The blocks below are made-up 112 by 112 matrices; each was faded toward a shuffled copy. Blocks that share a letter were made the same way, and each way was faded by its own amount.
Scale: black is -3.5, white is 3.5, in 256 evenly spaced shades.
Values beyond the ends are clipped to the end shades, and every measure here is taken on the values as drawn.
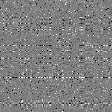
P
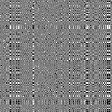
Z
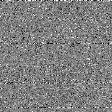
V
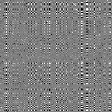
Z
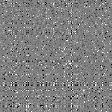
P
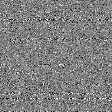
V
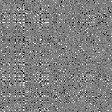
P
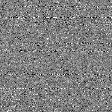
V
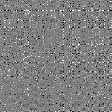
P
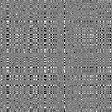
Z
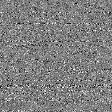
V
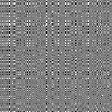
Z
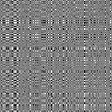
Z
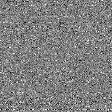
V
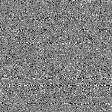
V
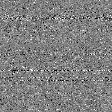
V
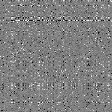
P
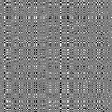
Z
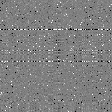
P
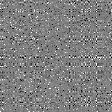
P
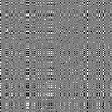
Z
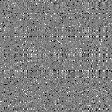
P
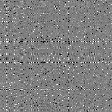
P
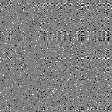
P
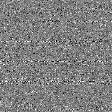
V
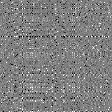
P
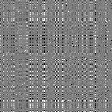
Z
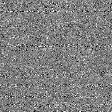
V
